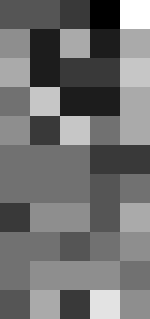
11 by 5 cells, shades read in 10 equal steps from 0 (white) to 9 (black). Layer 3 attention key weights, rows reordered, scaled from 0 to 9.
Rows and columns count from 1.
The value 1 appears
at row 11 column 4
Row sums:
28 26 27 26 21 29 26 24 25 22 21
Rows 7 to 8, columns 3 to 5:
5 6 5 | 4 6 3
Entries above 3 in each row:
4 3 3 3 3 5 5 4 5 5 3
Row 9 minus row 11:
-1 2 -1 4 0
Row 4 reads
5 2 8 8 3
